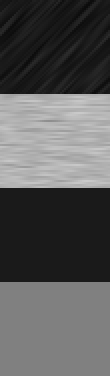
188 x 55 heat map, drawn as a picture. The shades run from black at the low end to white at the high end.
It is made of 4 by 1 panels. Panel 1,1: very low, slanting up to the right, faint in contrast. Panel 2,1: high, streaked across, faint in contrast. Panel 3,1: very low, flat. Panel 4,1: middling, flat.
